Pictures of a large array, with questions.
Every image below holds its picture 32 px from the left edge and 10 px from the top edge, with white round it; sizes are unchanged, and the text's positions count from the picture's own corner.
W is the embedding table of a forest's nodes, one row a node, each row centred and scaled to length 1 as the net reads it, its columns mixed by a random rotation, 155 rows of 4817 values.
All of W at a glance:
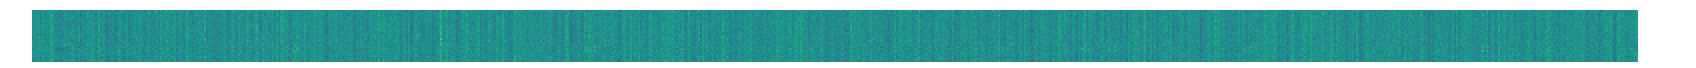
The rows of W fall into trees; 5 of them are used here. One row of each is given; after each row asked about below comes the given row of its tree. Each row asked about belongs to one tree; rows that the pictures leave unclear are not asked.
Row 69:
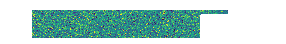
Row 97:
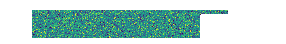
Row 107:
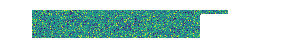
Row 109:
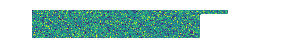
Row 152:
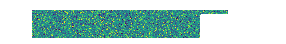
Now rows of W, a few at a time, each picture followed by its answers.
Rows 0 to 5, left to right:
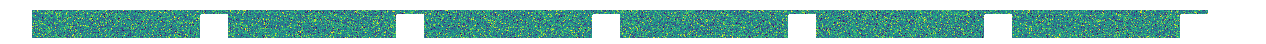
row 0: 109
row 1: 109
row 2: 152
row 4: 152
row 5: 109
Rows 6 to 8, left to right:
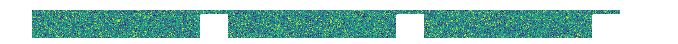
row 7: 152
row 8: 109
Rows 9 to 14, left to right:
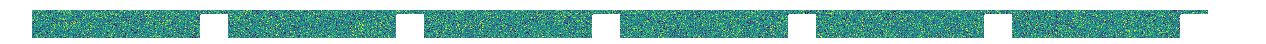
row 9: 97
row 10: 69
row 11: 97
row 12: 109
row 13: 109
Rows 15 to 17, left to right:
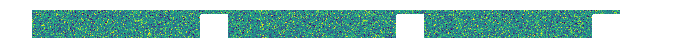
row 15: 152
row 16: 97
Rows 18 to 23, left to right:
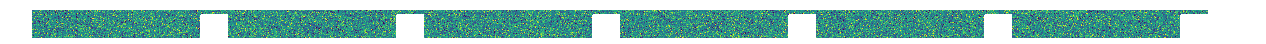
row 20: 152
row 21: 107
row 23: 109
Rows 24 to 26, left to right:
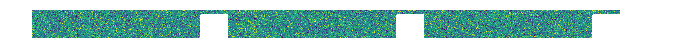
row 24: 152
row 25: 109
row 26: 69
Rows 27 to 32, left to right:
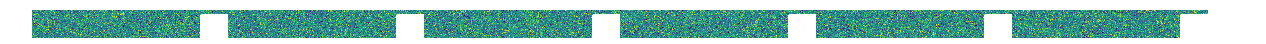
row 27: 69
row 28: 152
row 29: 152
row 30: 69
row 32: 109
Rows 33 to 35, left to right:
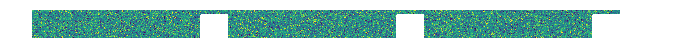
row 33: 97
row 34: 109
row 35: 109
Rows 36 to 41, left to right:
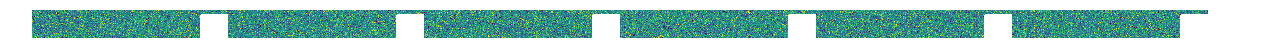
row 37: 152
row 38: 109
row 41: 97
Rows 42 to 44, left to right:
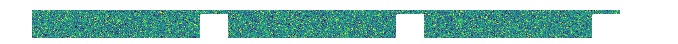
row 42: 109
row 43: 152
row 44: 152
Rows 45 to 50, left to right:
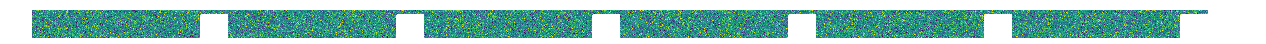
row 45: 109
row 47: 97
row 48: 152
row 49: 109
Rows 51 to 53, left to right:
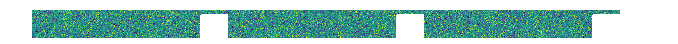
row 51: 97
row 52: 109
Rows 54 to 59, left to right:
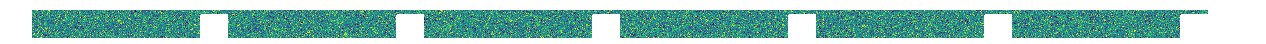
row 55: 152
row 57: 109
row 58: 107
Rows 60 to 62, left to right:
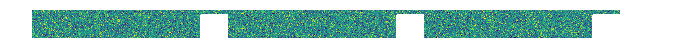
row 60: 109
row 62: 152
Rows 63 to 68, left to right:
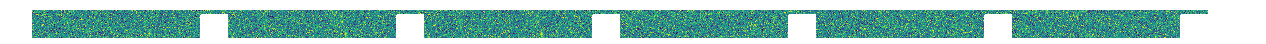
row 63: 152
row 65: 152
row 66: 69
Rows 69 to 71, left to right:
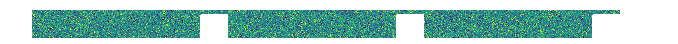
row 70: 109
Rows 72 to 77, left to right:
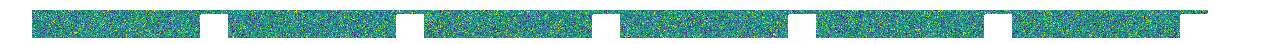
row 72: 152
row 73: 109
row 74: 69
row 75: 109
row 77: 97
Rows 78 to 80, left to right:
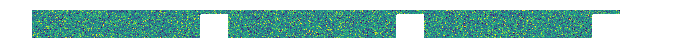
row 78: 109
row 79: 152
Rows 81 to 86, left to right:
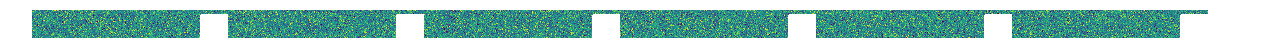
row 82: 109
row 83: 152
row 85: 109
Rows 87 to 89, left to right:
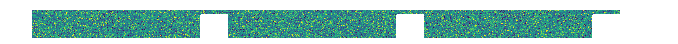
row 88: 109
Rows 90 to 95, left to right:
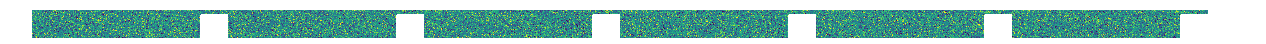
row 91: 152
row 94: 109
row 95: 109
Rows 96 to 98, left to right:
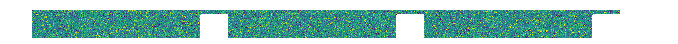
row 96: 152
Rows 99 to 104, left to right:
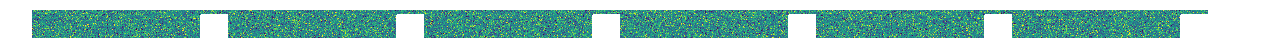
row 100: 152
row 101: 107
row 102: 109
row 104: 152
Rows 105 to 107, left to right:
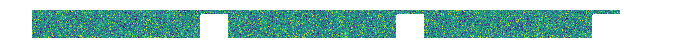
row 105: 107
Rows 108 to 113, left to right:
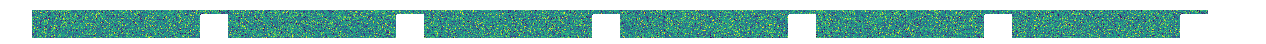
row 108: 97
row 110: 97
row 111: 152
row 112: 97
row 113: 97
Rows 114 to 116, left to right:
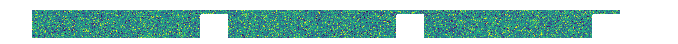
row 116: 152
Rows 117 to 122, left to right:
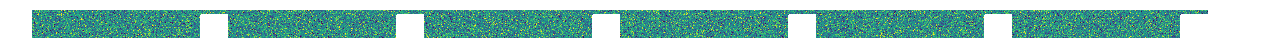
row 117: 152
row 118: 152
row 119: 152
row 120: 97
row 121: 152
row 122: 97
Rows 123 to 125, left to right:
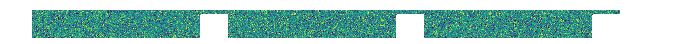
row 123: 109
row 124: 97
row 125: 97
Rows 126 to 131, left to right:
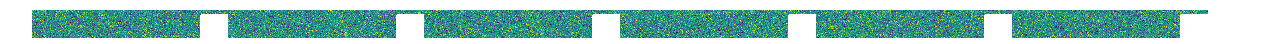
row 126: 107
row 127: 152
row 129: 69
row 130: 109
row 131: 109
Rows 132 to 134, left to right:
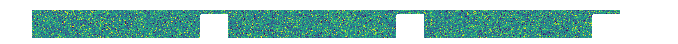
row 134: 107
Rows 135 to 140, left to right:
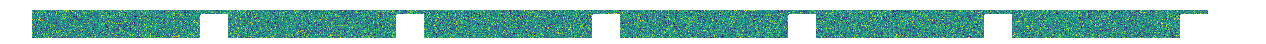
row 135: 107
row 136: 109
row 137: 152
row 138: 152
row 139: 109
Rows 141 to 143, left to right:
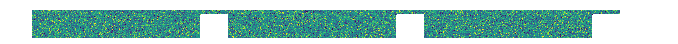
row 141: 109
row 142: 109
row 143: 97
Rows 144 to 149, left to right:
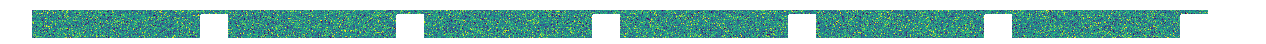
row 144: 109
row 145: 152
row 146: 152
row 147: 109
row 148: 152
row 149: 107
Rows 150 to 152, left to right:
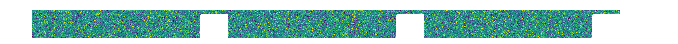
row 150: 97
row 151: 152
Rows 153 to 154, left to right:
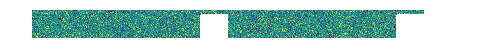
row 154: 152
